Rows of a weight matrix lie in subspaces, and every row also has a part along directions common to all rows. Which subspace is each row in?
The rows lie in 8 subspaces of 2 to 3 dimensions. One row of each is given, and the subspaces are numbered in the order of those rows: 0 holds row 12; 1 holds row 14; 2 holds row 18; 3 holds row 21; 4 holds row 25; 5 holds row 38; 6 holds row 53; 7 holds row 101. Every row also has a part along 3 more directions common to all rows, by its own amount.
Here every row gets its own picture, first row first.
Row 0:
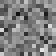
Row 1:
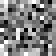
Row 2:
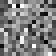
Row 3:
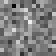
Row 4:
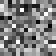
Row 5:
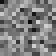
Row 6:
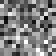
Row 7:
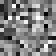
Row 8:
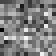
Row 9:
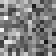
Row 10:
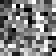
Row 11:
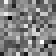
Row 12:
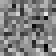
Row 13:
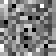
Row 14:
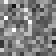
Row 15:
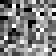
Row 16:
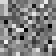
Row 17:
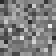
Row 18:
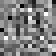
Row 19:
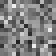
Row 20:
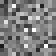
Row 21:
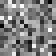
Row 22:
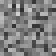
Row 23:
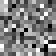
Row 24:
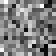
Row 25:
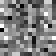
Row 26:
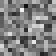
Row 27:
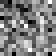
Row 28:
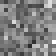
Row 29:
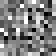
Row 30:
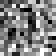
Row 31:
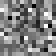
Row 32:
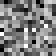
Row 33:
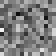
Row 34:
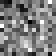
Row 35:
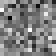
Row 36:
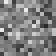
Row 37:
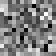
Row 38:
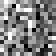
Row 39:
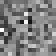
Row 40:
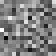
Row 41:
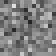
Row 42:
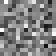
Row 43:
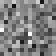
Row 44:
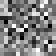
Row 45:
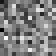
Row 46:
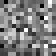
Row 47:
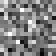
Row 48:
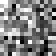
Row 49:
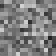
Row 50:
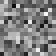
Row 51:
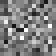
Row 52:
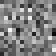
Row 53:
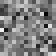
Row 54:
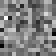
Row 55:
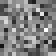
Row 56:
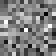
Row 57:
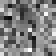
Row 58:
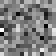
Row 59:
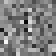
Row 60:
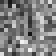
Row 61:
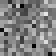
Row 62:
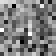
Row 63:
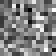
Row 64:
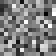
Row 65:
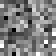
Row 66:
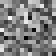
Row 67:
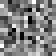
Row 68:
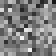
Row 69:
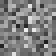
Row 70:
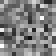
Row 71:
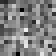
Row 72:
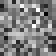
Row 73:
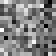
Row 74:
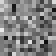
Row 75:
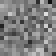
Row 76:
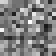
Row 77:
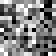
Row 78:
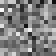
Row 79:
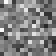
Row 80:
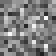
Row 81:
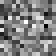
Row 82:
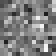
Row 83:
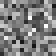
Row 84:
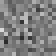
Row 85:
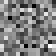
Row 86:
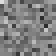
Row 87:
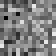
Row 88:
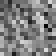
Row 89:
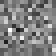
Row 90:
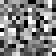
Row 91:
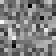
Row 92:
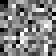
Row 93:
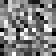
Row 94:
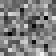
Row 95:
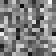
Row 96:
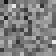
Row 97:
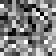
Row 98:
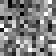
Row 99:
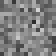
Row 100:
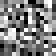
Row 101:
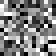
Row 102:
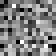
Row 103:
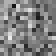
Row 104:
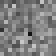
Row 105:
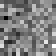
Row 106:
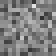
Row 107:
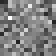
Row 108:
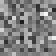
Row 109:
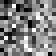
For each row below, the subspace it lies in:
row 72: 7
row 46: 6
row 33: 6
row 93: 3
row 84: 2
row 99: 7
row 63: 0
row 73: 6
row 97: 7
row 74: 2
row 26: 0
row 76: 5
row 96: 1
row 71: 7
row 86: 5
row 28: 6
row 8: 7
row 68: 4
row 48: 2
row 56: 2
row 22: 0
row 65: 1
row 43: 3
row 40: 2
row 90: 7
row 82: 0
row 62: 3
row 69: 5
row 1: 1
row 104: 3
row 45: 2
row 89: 4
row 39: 2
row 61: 0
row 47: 0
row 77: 6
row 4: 0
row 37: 1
